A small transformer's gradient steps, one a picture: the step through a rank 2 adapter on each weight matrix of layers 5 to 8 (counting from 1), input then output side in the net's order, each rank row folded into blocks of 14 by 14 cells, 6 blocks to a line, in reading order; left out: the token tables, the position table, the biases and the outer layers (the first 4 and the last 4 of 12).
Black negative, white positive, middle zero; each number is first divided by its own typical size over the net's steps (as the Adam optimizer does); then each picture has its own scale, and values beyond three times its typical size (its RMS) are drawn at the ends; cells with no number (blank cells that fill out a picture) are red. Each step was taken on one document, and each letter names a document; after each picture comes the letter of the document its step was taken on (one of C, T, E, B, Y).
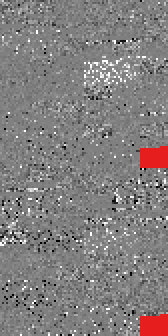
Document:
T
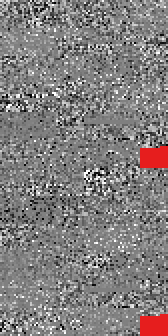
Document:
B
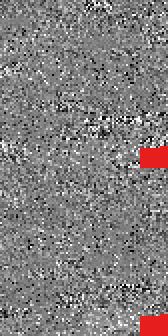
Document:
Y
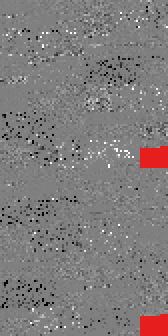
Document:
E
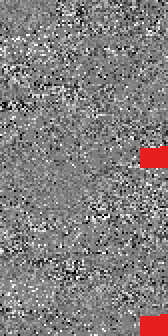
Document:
Y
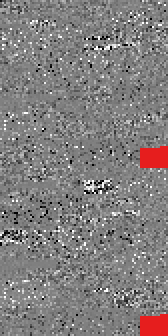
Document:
T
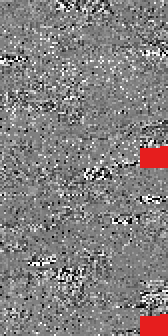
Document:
Y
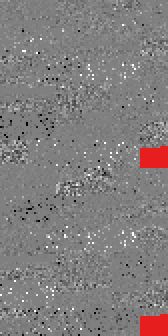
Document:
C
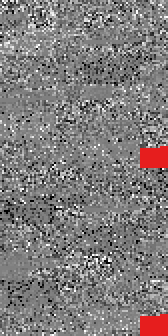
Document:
B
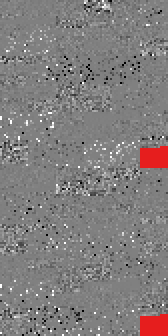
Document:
C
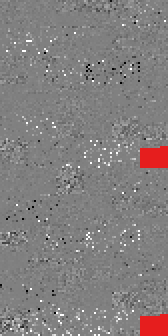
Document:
C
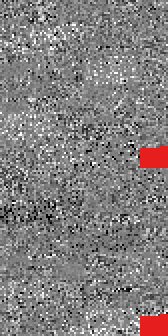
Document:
B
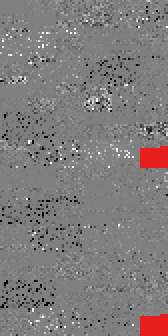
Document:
E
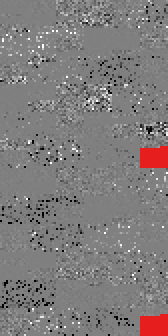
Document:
E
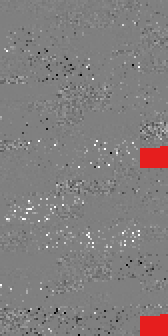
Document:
C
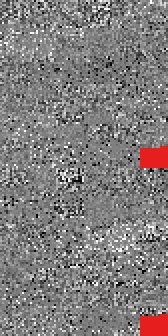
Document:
B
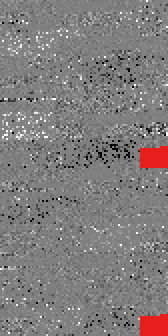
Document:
E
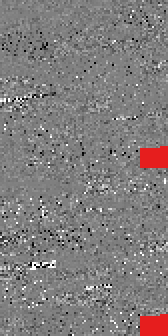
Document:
T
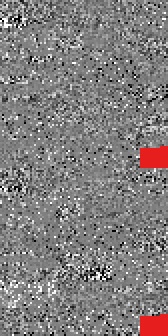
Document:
B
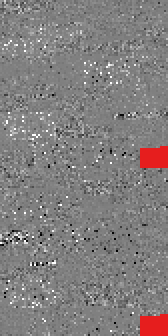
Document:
T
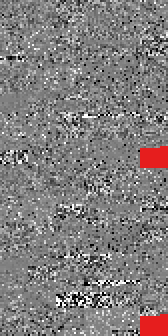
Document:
B
